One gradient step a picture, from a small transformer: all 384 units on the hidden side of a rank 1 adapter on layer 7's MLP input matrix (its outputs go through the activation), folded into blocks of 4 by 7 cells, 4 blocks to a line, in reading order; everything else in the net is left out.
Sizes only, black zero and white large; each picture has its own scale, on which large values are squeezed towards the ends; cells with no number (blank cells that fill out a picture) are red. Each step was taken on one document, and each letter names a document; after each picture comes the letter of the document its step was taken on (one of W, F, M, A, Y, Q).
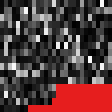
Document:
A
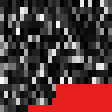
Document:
A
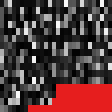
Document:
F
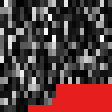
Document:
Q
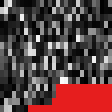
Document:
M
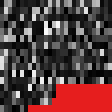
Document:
F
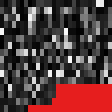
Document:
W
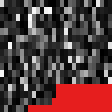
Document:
W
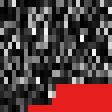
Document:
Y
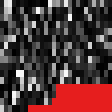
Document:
Q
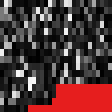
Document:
Q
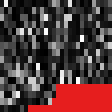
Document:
Q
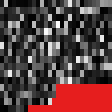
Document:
M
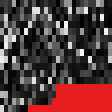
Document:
F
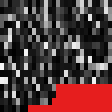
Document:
A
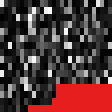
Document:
W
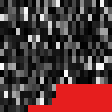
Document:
A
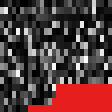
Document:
M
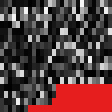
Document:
A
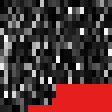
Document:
F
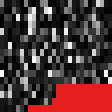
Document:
W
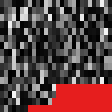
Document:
A
